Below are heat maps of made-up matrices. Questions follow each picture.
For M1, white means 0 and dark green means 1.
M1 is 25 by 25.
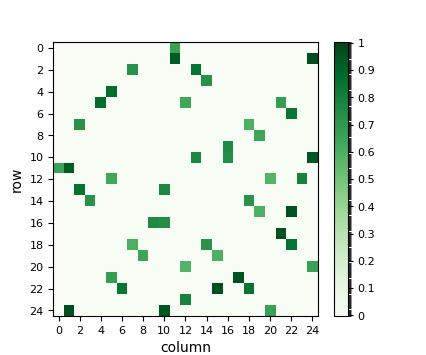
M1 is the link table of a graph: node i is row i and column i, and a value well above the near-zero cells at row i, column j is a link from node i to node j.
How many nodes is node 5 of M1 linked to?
3
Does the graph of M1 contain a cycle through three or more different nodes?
no
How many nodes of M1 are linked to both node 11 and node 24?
1
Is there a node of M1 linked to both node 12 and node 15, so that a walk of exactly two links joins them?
no
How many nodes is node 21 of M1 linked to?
2
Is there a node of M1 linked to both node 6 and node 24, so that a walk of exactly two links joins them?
no
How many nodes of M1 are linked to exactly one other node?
8
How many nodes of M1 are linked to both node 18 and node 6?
1
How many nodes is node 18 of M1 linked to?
3
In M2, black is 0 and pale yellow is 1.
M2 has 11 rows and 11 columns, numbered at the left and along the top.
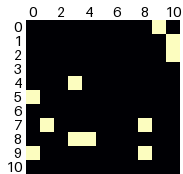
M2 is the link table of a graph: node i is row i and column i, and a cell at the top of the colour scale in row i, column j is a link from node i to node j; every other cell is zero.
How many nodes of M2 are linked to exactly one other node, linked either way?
2
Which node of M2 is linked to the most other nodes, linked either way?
node 8
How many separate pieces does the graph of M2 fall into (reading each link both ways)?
2
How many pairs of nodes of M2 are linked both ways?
1
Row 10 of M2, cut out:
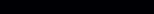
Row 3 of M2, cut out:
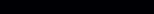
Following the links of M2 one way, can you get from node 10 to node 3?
no
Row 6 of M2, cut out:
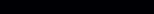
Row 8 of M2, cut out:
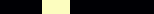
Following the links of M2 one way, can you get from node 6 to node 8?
no
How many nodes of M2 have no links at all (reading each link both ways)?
1
